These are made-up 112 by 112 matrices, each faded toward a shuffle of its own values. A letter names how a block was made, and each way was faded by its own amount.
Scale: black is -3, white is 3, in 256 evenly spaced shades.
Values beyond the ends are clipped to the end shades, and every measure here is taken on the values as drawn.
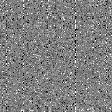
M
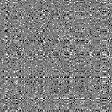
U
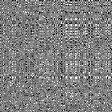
U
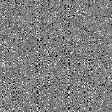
M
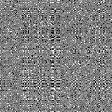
U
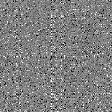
M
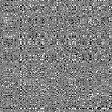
U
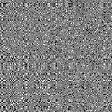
U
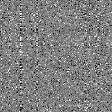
M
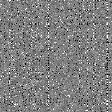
M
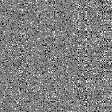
M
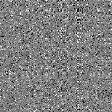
M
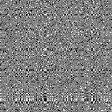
U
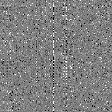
M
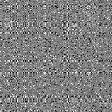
U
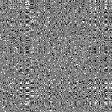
U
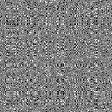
U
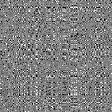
U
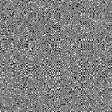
U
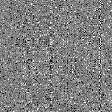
M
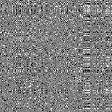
U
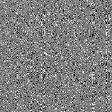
M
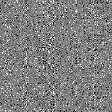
M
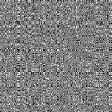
U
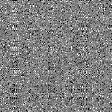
M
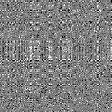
U
